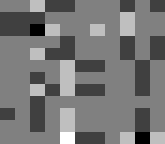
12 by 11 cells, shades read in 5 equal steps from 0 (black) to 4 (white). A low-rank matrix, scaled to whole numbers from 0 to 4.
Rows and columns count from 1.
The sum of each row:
19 20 21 19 19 20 21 20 21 20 21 22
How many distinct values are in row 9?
2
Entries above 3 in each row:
0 0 0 0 0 0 0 0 0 0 0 1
